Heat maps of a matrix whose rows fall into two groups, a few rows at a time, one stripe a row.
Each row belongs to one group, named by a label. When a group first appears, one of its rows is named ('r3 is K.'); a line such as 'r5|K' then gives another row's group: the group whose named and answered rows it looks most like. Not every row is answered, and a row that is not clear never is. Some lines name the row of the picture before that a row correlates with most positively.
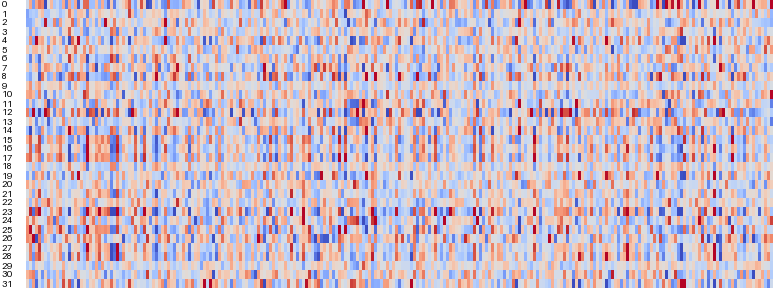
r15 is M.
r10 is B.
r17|M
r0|B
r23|M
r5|B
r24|B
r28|M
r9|M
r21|M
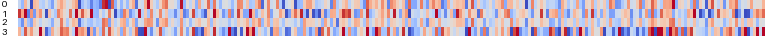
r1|B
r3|B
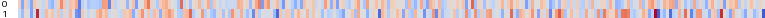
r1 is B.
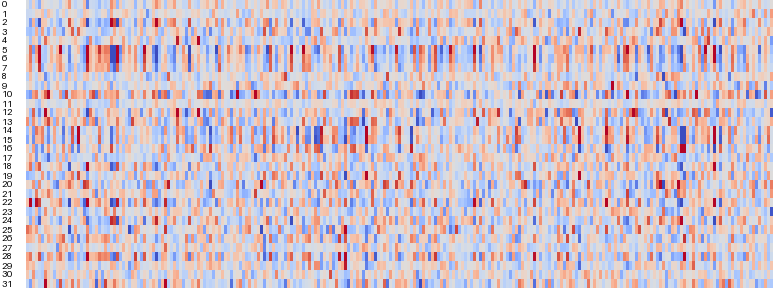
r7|M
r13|B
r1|B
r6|M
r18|M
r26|M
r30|B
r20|B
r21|B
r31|B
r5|M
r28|M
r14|M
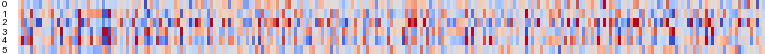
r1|M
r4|M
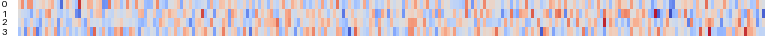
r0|M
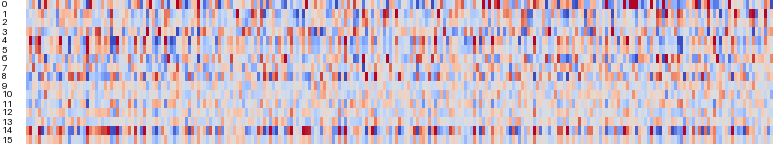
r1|B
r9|B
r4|M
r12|M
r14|M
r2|B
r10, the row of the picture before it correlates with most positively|1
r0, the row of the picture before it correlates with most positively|1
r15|M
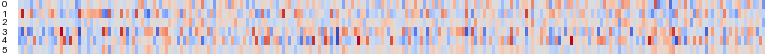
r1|M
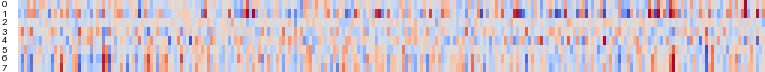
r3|M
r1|B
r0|B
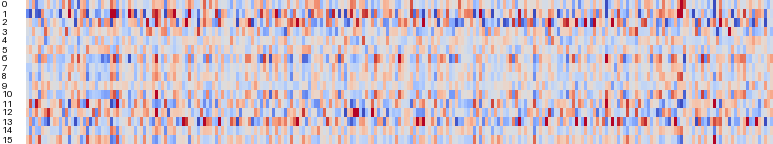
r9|B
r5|M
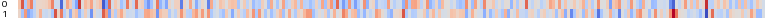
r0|M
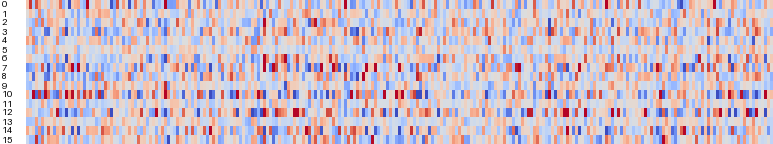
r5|B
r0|M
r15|B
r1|M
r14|M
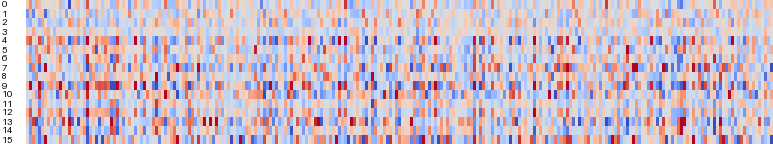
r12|M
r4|M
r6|M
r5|B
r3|B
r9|M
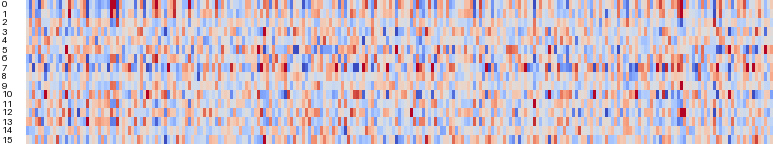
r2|M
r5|B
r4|B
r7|B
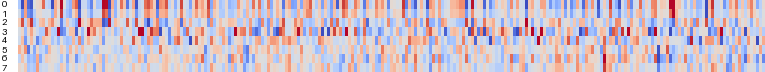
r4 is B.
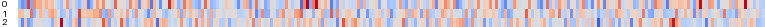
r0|B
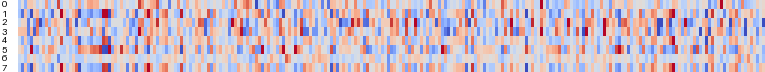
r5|M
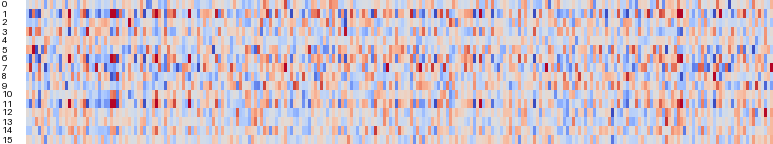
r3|M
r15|B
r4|B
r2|M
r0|B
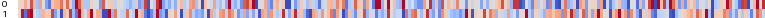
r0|B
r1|M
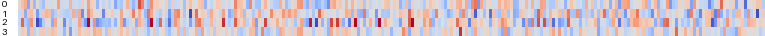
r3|M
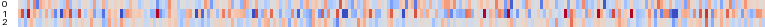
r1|M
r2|M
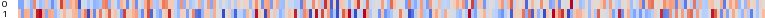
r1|B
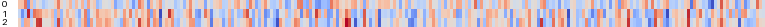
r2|B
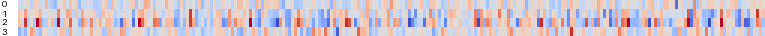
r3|M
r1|B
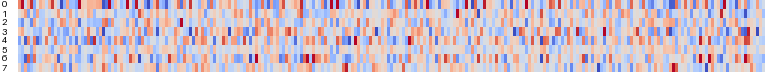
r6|B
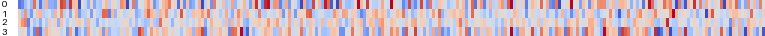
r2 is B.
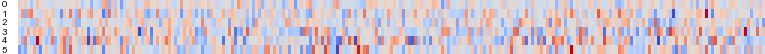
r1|M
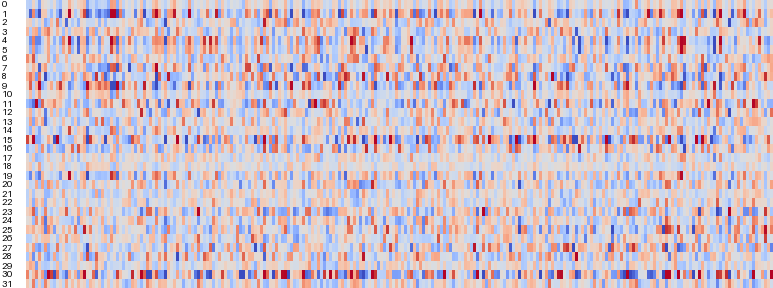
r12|B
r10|M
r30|B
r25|B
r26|B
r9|M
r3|B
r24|B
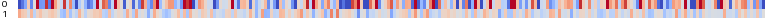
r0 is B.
